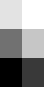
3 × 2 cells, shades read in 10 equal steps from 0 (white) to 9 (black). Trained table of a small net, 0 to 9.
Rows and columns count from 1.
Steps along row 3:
down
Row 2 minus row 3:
-4 -5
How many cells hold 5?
1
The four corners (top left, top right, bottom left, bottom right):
1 0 9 7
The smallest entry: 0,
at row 1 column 2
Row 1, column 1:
1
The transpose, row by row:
1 5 9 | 0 2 7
